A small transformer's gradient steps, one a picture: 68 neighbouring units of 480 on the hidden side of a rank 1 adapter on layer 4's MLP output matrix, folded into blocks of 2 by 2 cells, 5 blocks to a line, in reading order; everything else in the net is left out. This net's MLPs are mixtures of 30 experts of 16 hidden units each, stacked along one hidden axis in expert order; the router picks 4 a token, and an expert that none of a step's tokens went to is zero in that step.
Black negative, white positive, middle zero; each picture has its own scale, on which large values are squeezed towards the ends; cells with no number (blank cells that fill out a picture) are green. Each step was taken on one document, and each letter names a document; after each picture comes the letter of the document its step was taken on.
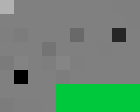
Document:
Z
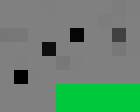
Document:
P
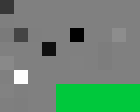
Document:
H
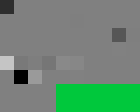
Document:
Z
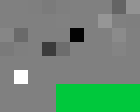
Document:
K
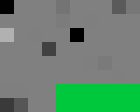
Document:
H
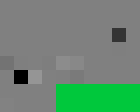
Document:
Z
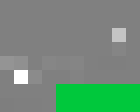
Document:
Z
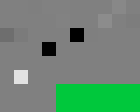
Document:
K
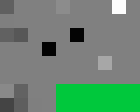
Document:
H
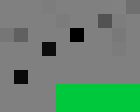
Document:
K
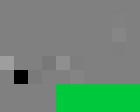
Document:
Z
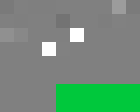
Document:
K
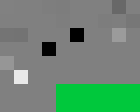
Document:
K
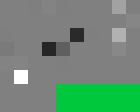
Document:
P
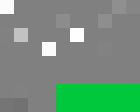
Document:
H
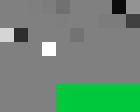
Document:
K
